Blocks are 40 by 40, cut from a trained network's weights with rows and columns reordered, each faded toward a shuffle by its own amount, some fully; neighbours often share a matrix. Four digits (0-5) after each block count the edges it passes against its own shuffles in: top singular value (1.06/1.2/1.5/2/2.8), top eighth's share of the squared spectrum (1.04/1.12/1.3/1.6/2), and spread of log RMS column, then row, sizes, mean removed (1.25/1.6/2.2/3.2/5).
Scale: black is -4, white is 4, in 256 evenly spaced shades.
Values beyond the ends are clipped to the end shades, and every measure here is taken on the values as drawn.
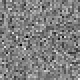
1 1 0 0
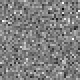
1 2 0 0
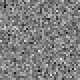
0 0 0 0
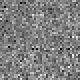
2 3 1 1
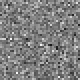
1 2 0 1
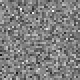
1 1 0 0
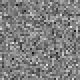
0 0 0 0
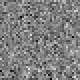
1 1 0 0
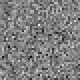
1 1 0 0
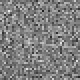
2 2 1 0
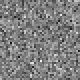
1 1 0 0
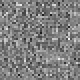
3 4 1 2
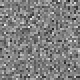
2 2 0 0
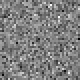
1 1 0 0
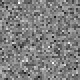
0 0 0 0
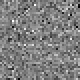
1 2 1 0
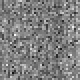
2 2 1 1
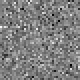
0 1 0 0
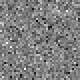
0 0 0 0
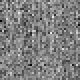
2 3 0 1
